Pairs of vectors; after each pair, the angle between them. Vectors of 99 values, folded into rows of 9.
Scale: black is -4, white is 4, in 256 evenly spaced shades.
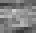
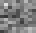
partly opposed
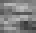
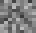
orthogonal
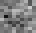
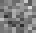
nearly parallel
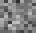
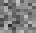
nearly opposite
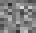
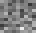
partly aligned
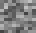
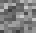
nearly parallel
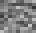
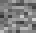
nearly parallel
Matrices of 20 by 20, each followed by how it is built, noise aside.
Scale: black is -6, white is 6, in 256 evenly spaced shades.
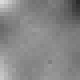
smooth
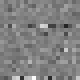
uneven rows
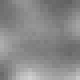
smooth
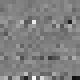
uneven rows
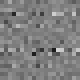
uneven rows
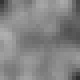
smooth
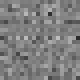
uneven rows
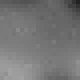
smooth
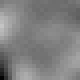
smooth
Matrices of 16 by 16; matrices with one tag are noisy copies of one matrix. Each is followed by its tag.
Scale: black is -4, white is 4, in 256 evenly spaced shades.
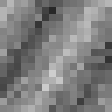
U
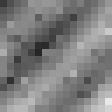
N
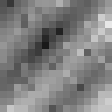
N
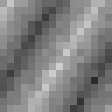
U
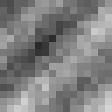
N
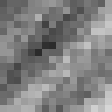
N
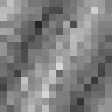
U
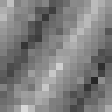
U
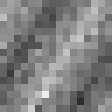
U
